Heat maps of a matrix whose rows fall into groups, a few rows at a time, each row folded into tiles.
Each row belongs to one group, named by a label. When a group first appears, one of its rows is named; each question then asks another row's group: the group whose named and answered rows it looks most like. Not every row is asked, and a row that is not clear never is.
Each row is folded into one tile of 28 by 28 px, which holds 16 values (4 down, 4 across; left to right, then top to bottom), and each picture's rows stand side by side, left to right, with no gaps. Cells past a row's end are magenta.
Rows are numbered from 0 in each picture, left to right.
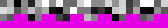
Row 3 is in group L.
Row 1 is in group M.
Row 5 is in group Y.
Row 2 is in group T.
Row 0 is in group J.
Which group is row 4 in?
J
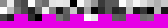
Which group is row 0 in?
J
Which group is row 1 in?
T
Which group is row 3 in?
L
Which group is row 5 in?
Y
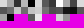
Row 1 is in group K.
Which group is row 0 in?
T
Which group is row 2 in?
L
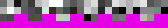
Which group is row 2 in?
L
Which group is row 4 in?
Y
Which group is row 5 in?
L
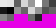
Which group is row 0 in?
Y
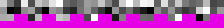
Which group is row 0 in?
L
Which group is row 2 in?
L
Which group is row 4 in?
M
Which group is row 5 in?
Y
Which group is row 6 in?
K
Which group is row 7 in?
J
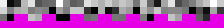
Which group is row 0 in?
T
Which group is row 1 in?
L
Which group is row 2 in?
T
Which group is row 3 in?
Y
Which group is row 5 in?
T
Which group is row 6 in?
L
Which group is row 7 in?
Y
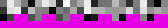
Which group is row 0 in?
M
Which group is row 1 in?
M
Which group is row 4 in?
T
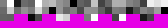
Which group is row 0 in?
J
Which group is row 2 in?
L
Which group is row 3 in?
K
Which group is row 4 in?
K
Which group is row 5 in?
M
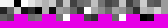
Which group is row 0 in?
Y
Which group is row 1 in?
Y
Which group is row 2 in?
K
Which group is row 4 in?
K
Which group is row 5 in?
T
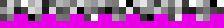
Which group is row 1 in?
J
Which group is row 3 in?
K
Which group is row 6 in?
K
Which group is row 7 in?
L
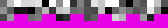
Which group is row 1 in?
Y
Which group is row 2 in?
J
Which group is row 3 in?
M
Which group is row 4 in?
L
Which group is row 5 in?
M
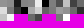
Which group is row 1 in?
J
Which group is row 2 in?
K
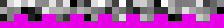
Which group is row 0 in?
M
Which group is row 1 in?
T
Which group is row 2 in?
J
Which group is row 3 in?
M
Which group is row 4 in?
K
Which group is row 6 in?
T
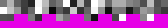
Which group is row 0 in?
J
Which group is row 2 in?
Y
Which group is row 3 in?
M
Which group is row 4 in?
K
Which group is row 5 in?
K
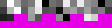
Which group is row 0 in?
M
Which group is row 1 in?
J
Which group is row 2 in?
Y
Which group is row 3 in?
L
